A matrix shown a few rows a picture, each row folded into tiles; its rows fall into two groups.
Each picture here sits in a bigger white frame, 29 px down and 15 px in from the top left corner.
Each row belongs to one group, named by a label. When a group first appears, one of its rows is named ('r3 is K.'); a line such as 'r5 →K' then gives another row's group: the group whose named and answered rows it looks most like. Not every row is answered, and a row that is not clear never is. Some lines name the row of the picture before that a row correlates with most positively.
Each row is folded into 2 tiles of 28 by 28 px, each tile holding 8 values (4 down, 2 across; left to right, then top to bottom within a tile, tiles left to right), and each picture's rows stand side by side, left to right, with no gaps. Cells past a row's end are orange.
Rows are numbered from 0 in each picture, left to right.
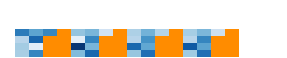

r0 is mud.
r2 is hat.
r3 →hat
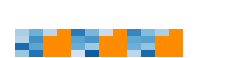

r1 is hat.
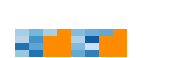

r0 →hat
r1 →mud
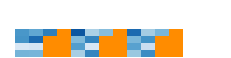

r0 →mud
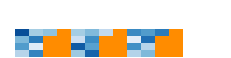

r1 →hat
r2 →mud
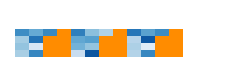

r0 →mud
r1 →hat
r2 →mud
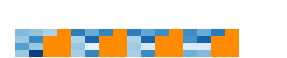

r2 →mud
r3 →mud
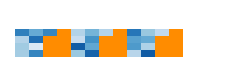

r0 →mud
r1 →hat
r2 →hat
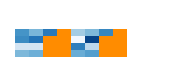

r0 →mud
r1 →mud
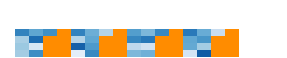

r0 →mud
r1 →hat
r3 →hat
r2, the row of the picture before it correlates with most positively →0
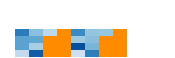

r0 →hat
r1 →hat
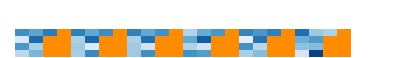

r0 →mud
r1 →mud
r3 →mud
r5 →hat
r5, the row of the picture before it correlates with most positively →0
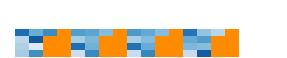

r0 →mud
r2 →hat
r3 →hat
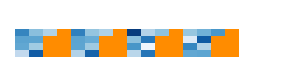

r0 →hat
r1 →hat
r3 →mud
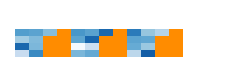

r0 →hat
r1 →mud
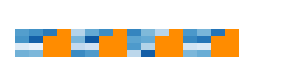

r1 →mud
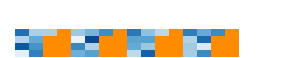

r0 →hat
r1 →mud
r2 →hat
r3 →mud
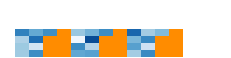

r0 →mud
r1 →mud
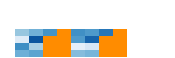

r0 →mud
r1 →mud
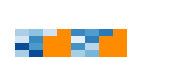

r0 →hat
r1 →mud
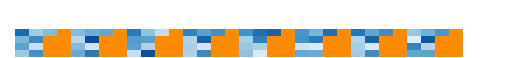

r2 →hat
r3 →mud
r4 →mud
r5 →mud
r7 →mud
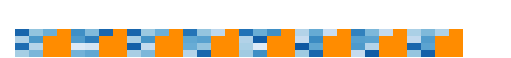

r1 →mud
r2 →hat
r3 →hat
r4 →mud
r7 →hat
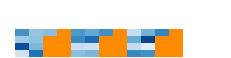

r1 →mud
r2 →mud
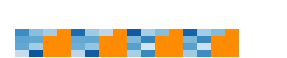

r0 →hat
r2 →hat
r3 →hat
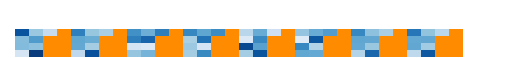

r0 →hat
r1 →hat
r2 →mud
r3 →mud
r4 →hat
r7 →hat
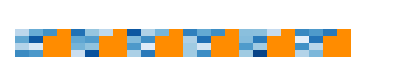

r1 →hat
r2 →hat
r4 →hat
